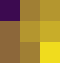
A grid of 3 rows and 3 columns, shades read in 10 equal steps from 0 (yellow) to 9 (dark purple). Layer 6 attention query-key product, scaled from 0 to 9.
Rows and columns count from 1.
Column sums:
19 11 5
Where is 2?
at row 2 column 3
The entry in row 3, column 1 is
5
